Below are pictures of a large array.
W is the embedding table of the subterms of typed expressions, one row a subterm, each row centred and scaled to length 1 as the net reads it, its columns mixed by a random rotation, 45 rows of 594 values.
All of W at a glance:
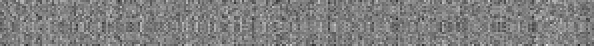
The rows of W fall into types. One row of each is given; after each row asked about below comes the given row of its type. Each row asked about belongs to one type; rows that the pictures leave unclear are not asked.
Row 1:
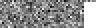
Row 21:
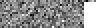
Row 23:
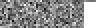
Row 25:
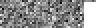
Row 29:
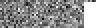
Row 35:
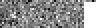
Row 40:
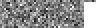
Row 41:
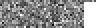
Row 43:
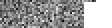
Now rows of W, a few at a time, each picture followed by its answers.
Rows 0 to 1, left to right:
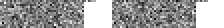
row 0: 1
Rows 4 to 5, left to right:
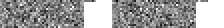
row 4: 40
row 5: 41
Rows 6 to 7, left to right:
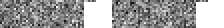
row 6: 29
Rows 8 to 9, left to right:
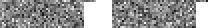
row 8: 40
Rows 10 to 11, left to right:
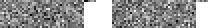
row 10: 21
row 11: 29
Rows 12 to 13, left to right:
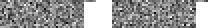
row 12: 23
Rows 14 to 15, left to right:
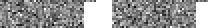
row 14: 41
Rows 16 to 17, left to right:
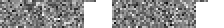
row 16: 25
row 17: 41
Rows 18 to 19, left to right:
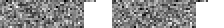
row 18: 1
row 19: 21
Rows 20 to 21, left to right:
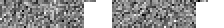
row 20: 43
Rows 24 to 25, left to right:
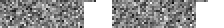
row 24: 43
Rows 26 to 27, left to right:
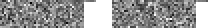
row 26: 23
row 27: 25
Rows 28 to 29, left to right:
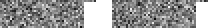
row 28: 43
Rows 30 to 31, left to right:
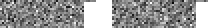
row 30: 23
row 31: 25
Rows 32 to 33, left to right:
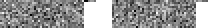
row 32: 21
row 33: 43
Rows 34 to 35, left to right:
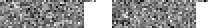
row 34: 1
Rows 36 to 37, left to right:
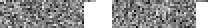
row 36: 1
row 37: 43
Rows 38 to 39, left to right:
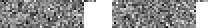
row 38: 21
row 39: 1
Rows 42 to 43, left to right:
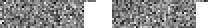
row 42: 41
